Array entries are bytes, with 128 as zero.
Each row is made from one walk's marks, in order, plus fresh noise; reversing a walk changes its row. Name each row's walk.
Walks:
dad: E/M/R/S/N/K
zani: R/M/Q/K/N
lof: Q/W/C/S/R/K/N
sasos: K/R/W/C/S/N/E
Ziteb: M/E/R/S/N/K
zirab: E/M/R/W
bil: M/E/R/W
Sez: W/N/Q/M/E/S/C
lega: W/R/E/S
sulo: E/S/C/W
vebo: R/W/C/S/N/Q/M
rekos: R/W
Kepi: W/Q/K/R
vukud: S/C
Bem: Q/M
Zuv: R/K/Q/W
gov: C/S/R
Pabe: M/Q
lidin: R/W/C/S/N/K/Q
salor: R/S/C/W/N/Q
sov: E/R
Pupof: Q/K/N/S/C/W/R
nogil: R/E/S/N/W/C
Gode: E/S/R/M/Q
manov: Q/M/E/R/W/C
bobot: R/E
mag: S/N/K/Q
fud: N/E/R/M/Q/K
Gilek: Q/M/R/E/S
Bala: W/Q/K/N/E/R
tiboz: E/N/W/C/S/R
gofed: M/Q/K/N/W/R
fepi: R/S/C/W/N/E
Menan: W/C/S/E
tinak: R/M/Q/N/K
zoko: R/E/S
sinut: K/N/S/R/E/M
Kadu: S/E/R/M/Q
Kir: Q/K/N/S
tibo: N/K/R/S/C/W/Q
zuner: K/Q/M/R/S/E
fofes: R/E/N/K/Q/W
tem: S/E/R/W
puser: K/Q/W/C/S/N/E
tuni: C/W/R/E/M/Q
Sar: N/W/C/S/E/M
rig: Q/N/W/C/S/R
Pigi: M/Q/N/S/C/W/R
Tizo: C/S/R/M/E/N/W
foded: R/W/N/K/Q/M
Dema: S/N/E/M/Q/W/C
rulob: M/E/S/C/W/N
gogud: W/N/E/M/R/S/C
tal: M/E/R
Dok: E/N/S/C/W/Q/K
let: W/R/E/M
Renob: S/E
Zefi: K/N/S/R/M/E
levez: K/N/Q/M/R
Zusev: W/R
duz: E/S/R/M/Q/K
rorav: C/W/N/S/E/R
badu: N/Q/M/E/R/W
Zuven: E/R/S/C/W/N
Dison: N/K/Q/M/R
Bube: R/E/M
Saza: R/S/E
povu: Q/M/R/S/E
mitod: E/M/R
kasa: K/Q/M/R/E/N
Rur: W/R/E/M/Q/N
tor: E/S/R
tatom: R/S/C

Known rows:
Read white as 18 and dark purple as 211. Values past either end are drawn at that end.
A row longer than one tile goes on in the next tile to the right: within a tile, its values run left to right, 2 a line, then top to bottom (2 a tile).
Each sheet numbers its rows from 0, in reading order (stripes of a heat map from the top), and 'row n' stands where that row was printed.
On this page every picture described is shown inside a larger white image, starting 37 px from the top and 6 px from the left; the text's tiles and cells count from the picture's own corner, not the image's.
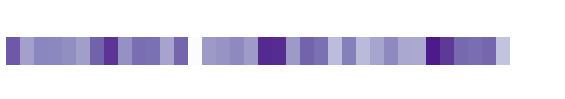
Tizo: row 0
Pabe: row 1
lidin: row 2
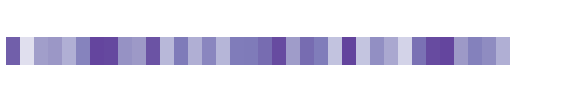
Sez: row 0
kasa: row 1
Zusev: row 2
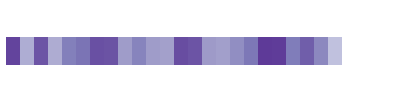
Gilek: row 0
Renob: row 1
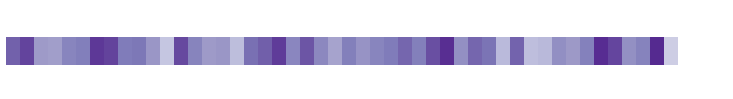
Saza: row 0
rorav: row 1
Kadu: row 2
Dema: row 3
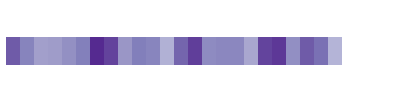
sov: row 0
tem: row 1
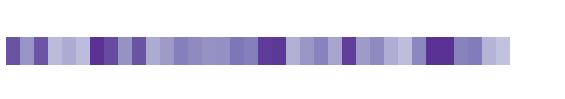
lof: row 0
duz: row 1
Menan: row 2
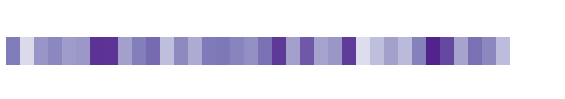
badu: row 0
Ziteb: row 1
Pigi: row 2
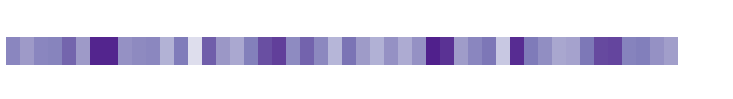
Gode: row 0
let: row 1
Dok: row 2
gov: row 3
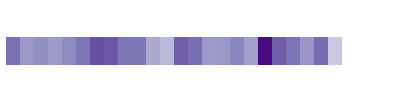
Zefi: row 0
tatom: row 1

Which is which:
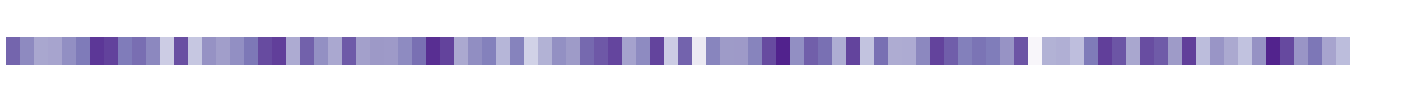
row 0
bobot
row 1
tal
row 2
mitod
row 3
tinak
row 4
tuni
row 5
Kir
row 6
gofed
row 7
rig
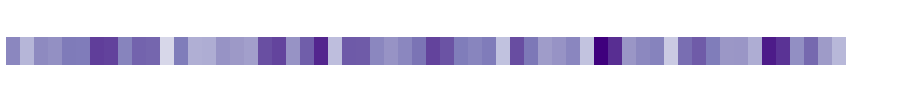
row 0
Bube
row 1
fofes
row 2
zoko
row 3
sulo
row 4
Zuven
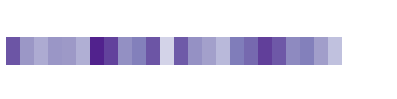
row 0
rekos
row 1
zuner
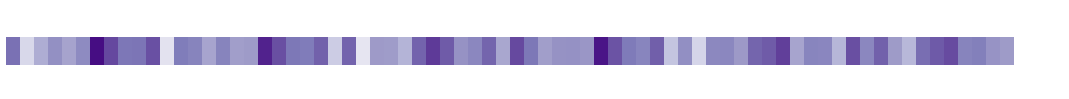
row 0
vebo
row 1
nogil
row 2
Dison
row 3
vukud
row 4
fud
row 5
lega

